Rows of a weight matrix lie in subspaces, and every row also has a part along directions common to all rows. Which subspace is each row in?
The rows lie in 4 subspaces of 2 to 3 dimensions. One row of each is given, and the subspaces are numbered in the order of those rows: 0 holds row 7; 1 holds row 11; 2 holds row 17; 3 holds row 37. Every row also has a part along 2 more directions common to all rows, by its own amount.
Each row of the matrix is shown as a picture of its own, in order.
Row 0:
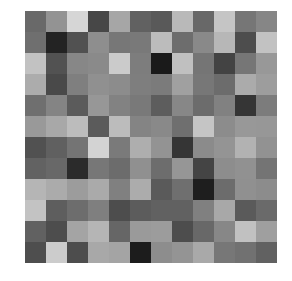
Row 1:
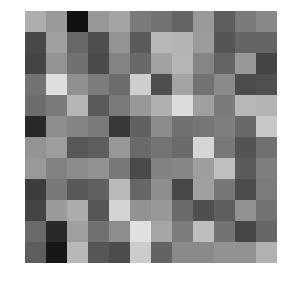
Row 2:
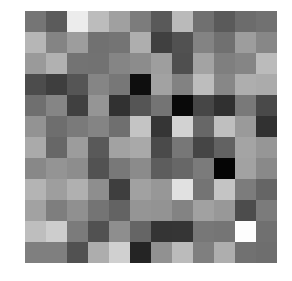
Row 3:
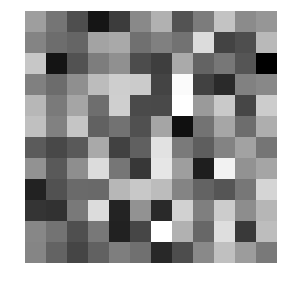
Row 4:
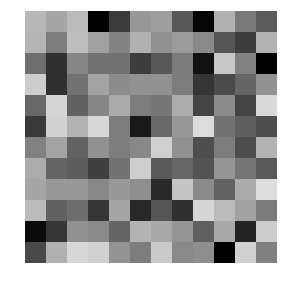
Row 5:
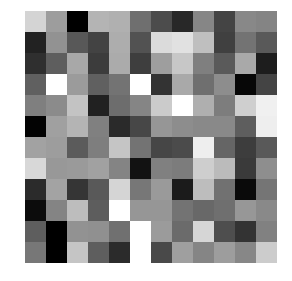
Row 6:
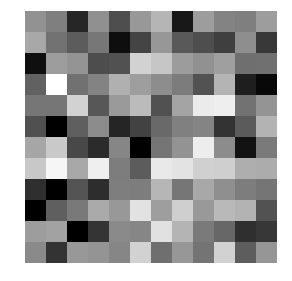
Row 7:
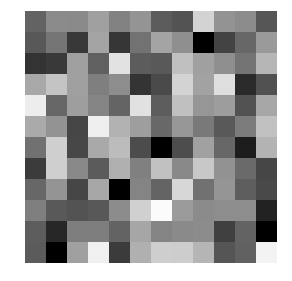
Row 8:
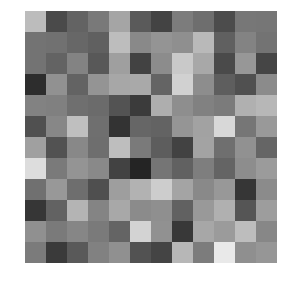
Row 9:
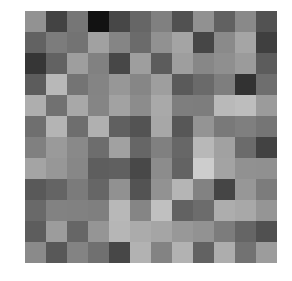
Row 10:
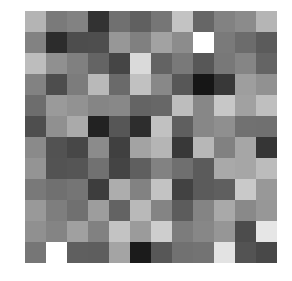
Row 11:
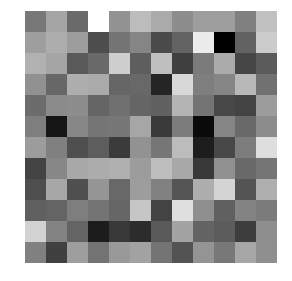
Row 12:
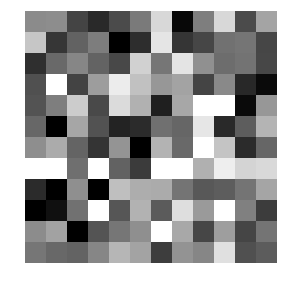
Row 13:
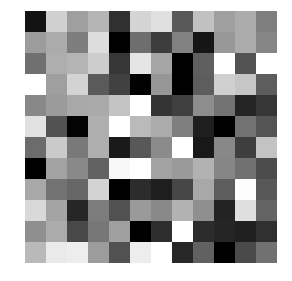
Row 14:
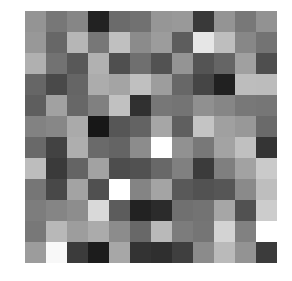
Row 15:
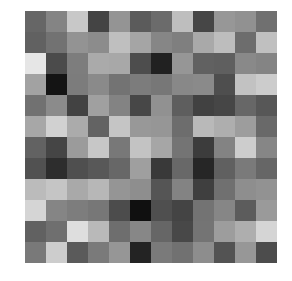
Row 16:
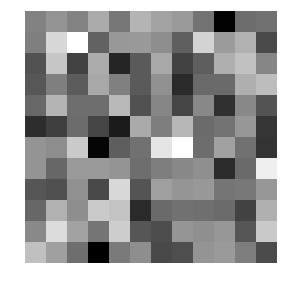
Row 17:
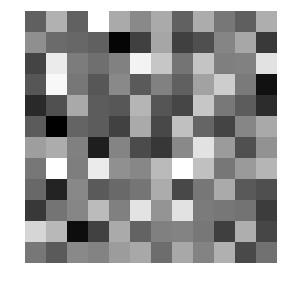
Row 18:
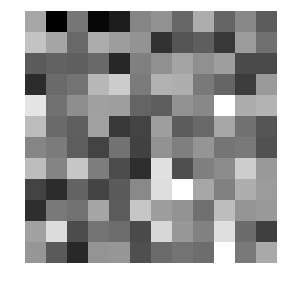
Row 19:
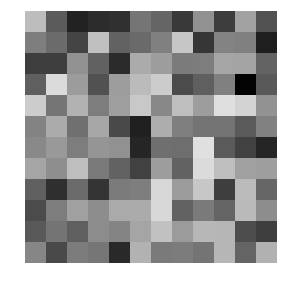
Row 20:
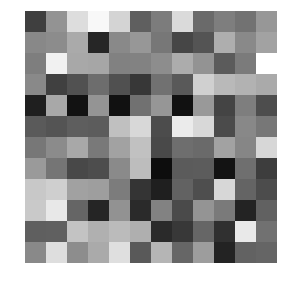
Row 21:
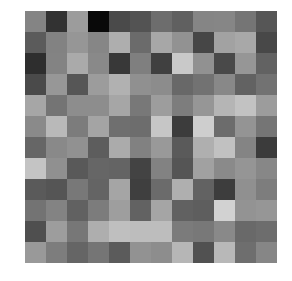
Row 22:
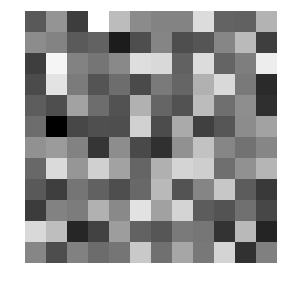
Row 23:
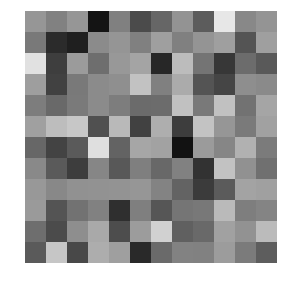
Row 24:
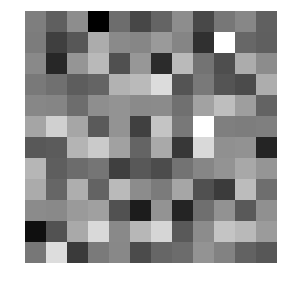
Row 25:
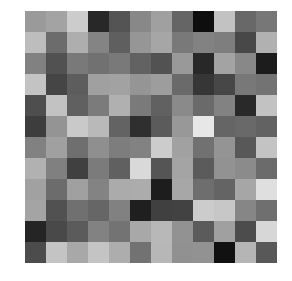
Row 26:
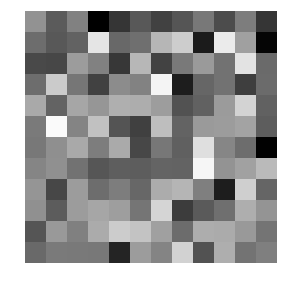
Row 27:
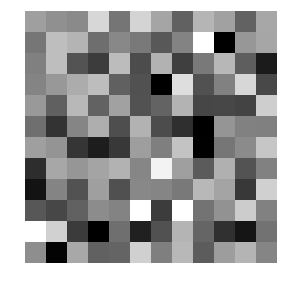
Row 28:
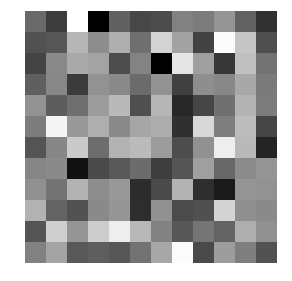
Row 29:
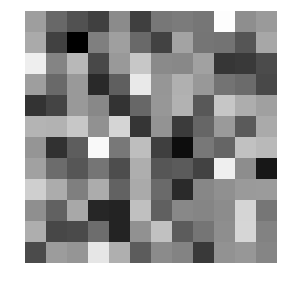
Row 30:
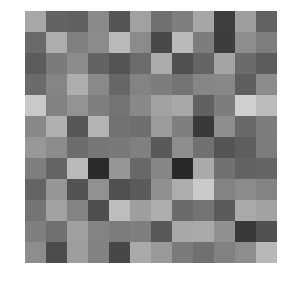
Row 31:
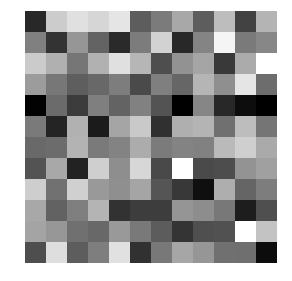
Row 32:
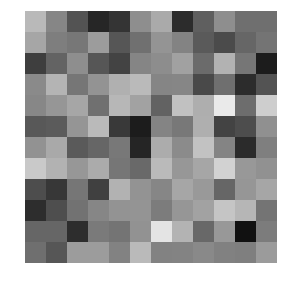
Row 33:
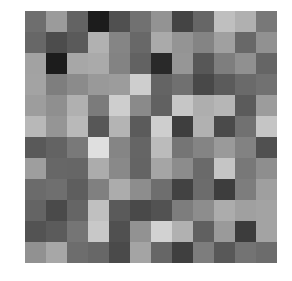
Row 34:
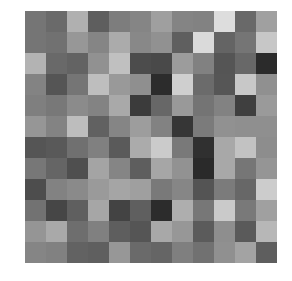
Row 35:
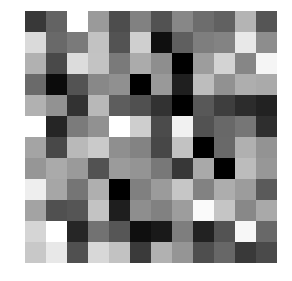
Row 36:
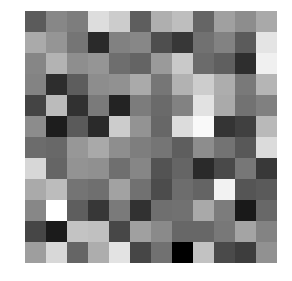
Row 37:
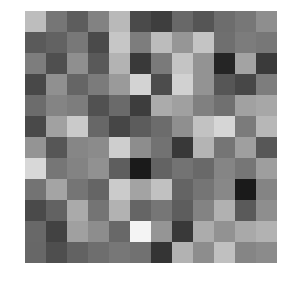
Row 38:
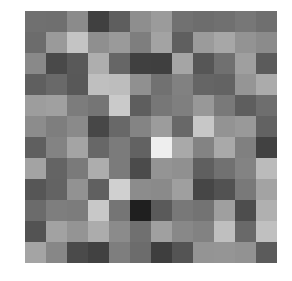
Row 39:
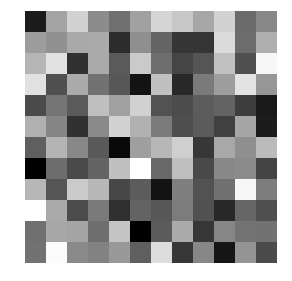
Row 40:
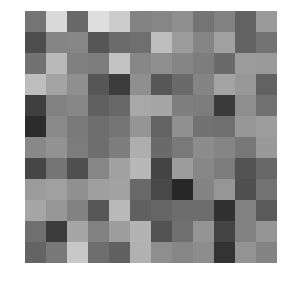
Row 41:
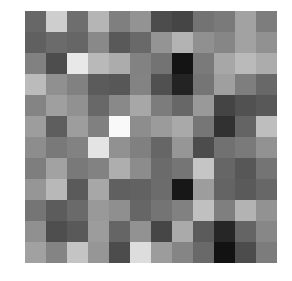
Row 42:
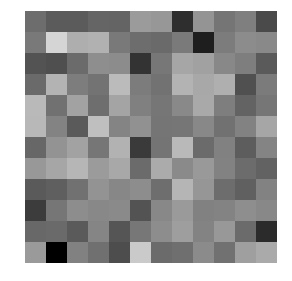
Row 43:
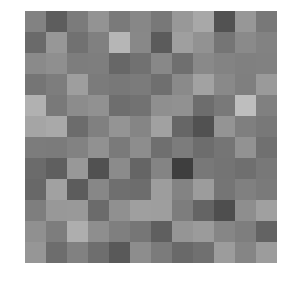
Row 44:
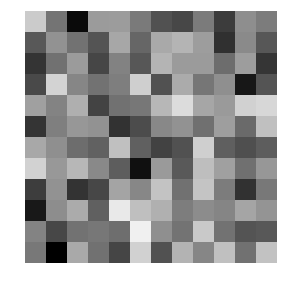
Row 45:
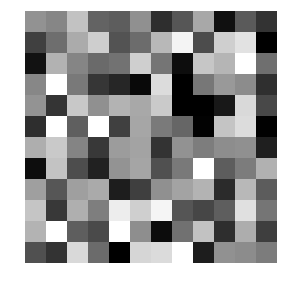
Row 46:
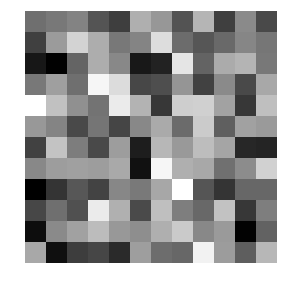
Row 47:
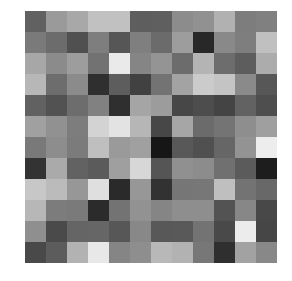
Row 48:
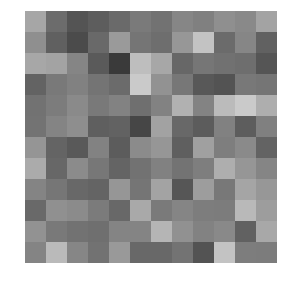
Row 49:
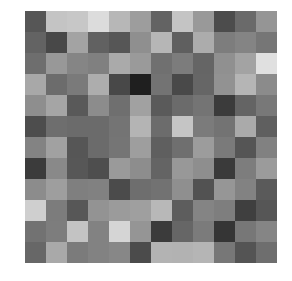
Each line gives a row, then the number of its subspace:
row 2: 3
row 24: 1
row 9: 1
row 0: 0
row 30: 2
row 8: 3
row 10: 0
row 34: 1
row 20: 1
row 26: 1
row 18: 3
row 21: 1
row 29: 0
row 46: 0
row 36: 1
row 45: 1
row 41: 3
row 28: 1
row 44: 3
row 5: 3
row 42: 0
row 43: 2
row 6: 2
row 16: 0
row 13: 3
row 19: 1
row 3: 1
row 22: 2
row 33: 3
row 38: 0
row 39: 3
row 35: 3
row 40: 3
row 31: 2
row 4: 2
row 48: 0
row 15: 2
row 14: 0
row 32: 2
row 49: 0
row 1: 3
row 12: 2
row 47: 0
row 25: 2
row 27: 1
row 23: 0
